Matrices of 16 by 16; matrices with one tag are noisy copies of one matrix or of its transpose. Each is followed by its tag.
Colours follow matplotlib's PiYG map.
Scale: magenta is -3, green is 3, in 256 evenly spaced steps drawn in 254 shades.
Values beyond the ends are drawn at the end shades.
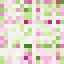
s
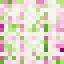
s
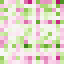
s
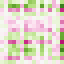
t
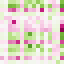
t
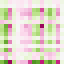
t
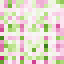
s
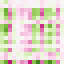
t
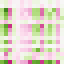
t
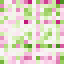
s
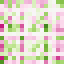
s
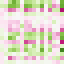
t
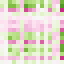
t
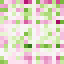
s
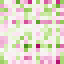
s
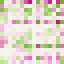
s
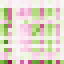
t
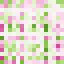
s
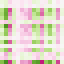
t
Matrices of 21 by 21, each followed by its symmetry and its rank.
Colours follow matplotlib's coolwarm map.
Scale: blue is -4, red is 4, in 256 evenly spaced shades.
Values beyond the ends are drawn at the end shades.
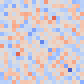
symmetric, full rank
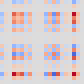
symmetric, rank one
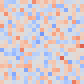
neither, full rank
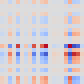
neither, rank one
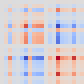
symmetric, rank one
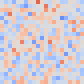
neither, full rank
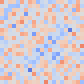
symmetric, full rank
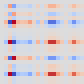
neither, rank one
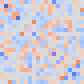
symmetric, full rank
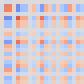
symmetric, rank one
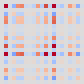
symmetric, rank one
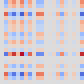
neither, rank one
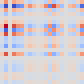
neither, rank one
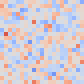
neither, full rank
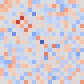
symmetric, full rank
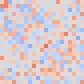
symmetric, full rank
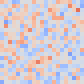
neither, full rank
